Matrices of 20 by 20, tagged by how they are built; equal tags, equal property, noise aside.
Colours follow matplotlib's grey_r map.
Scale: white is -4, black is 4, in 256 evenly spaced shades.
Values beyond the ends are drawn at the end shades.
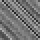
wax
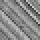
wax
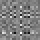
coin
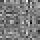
coin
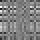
coin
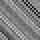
wax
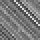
wax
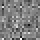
coin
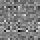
coin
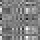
coin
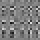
coin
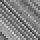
wax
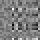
coin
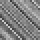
wax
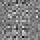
coin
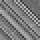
wax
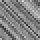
wax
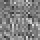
coin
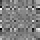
coin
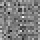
coin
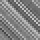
wax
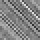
wax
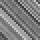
wax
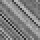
wax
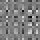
coin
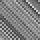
wax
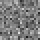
coin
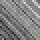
wax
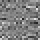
coin
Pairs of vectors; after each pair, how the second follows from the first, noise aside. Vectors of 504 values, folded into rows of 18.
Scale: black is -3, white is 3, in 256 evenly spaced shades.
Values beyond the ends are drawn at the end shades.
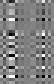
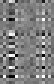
negated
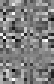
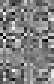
negated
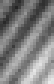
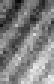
copied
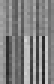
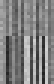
copied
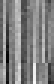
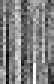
copied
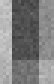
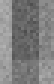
shrunk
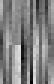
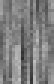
shrunk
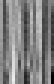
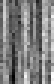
negated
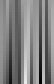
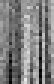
copied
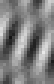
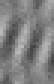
shrunk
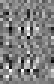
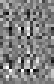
copied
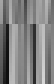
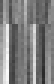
negated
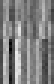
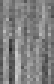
shrunk
